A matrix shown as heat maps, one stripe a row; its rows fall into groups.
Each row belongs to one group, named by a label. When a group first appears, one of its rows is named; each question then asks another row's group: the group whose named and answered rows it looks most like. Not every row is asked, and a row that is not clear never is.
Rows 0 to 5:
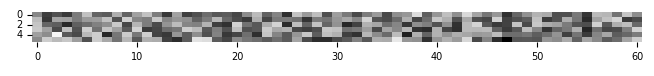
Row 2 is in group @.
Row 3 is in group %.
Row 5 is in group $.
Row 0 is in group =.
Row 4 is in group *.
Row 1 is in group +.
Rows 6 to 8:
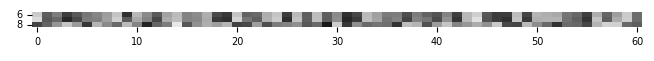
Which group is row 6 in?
@
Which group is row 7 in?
@
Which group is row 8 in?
+
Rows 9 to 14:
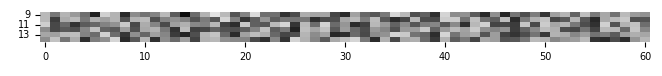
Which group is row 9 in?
$
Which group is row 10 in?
+
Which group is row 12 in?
=
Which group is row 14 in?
%
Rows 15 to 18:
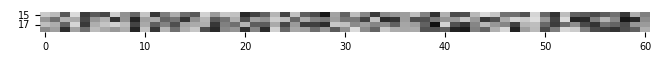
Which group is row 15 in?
%
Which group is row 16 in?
*
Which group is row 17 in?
%
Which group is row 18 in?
%
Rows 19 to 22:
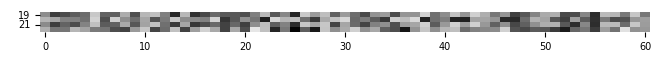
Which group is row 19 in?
=
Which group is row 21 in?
=
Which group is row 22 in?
+
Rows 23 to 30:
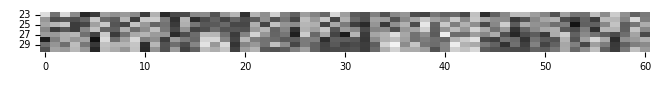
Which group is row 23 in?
*
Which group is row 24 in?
=
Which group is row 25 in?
*
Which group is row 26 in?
=
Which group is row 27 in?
$
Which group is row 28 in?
$
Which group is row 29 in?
$
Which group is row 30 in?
$
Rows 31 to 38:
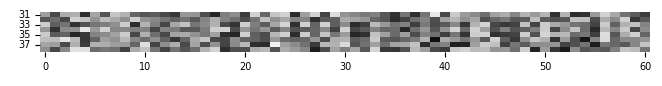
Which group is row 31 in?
*
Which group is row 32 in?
+
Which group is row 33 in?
@
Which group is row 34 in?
+
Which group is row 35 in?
@
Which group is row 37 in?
%
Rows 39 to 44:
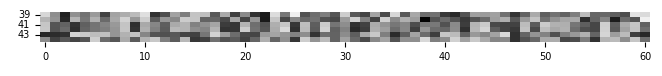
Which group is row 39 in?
%
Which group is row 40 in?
%
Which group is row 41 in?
@
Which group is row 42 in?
@
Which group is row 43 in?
+
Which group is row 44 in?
=
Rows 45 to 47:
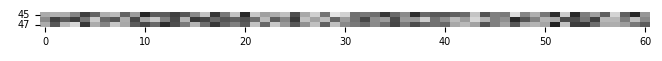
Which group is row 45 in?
*
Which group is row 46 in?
=
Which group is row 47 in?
*
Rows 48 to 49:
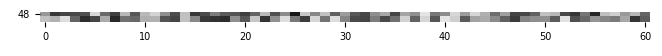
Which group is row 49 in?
*
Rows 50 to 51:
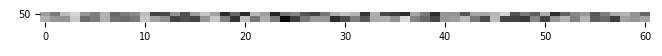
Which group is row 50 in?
+
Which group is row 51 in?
$
